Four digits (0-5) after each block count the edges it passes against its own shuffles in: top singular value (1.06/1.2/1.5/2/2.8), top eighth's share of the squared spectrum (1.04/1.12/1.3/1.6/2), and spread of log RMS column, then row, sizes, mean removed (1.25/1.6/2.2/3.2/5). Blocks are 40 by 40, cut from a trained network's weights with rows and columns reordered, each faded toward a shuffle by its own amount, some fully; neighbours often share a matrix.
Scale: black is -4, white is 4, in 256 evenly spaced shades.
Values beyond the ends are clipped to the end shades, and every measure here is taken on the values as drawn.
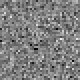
0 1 0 0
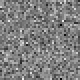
1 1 0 0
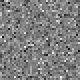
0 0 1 0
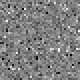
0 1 0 0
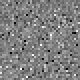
0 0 0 0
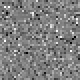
0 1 0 0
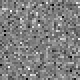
1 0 0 0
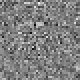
3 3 1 2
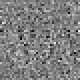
3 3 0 2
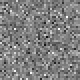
2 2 0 0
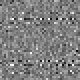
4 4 1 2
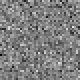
3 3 1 2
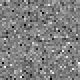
0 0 0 0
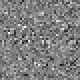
2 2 0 1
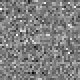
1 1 0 0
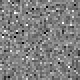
1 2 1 0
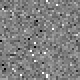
0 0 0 0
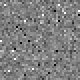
0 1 0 0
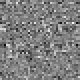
3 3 0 2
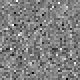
1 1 0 0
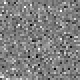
1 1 0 0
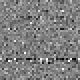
3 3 0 2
